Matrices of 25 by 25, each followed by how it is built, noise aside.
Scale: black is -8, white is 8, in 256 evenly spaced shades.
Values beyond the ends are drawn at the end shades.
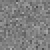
noise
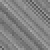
Toeplitz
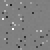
sparse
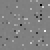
sparse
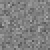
noise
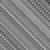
Toeplitz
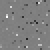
sparse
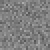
noise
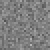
noise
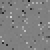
sparse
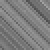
Toeplitz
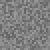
noise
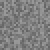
noise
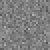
noise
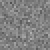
noise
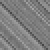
Toeplitz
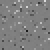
sparse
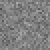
noise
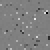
sparse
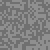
noise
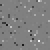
sparse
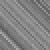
Toeplitz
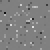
sparse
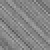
Toeplitz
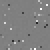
sparse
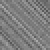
Toeplitz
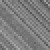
Toeplitz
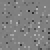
sparse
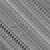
Toeplitz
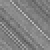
Toeplitz
